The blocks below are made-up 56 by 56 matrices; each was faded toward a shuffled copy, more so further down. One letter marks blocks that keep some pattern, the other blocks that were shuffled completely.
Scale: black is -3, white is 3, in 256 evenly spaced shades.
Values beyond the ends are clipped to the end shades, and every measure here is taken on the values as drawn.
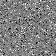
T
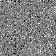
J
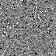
T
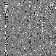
J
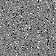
J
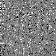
J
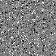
J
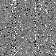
J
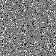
J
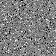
T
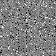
J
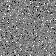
T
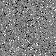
T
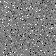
T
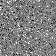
T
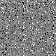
J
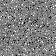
T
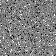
T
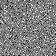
T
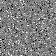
T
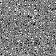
J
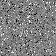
T
